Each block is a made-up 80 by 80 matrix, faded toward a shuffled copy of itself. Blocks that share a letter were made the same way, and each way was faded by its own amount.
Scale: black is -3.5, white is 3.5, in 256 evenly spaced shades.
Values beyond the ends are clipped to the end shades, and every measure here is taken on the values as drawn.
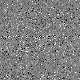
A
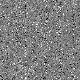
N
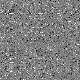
A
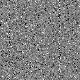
N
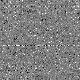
A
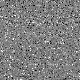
A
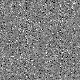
N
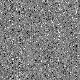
N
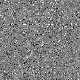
A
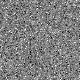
N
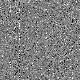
N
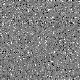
A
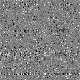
A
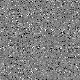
A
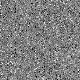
N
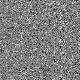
N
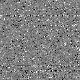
A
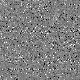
A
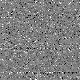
A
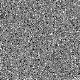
N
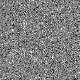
N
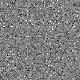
A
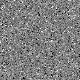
N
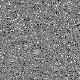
A
